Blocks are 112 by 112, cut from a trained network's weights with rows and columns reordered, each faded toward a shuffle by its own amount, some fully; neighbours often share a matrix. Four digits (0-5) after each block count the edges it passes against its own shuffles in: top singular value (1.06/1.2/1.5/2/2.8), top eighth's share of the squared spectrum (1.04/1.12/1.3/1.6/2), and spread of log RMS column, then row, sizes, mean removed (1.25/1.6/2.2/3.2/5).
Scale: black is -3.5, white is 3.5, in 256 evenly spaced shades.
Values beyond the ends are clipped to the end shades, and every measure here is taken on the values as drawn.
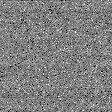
1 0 0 0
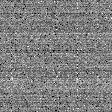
4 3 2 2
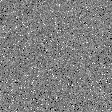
0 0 0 0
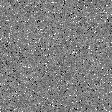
0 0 0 0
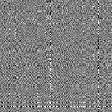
5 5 2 3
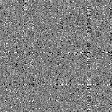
4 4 2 2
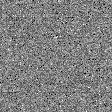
1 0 0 0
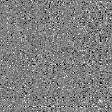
3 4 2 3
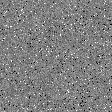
0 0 0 0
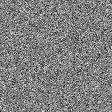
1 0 0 0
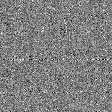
3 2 0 1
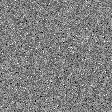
0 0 0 0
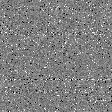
2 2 0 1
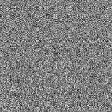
4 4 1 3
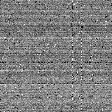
4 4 2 2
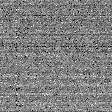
4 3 1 2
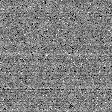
3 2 0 1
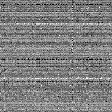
5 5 2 3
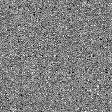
3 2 0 1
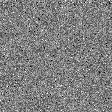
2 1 0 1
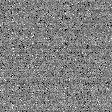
2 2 1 0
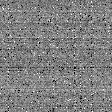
3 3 2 1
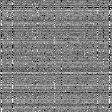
5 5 3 2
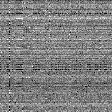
5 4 2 3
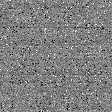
2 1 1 0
